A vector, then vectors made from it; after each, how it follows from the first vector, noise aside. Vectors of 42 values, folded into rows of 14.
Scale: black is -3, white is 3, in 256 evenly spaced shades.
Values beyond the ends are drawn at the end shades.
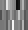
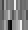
reversed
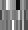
copied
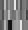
reversed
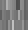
shrunk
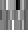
copied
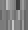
shrunk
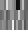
copied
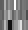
reversed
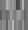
shrunk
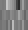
shrunk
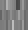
shrunk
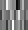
copied
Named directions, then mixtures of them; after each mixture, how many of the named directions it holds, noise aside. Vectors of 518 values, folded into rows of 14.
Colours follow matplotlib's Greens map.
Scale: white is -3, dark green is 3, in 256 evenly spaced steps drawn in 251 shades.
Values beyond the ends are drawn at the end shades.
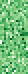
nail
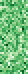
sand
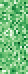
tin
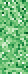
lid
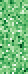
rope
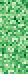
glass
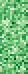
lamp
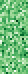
two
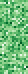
three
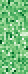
one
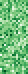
three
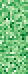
two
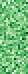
three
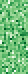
one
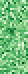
three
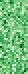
one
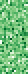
two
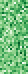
three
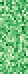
three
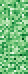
three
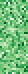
two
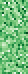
one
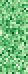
three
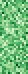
two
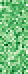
two
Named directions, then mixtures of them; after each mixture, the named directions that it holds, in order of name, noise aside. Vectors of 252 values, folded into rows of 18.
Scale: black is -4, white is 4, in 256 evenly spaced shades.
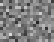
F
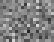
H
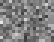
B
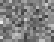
B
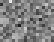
B, F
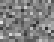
B, F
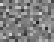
F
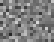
F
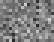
H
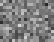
B, H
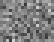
H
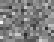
B, F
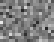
B, F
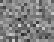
F, H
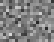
F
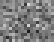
H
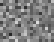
F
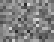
B, H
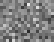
H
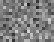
H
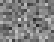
B, H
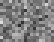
B
